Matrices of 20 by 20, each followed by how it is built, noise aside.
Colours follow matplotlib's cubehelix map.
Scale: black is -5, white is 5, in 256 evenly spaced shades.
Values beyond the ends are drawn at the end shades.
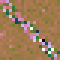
banded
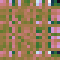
low rank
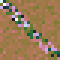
banded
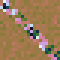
banded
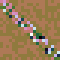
banded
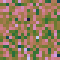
low rank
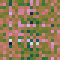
low rank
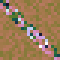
banded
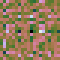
low rank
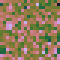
low rank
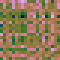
low rank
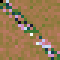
banded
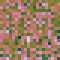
low rank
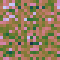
low rank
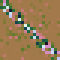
banded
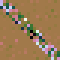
banded
